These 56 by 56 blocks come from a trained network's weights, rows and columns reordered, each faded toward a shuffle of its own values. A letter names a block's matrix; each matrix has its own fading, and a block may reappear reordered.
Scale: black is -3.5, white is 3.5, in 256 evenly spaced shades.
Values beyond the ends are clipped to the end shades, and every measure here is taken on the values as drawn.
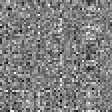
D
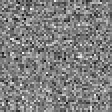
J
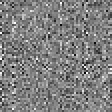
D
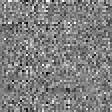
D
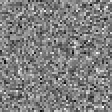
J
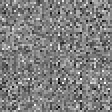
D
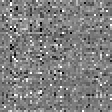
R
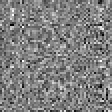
D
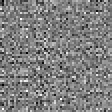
D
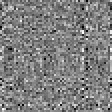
D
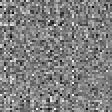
D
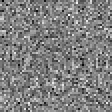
J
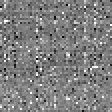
R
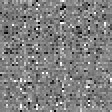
R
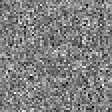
J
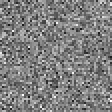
J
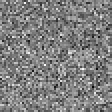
J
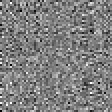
D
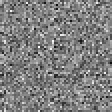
J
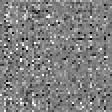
R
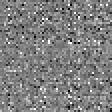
R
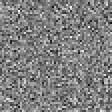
J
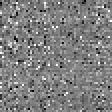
R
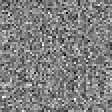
J
